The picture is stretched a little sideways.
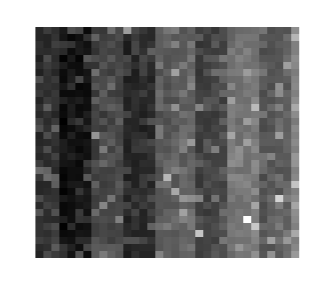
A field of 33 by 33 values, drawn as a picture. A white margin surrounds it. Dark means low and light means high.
On average the colour sits 30% of the way up the scale. Values rise toward the right. Stripes running up and down repeat 4 times from left to right.
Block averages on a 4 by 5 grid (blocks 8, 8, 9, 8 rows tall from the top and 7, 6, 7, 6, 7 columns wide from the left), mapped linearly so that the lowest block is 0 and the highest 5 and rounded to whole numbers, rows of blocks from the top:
0 2 3 3 4
0 2 3 3 5
0 2 3 3 5
0 2 3 3 5
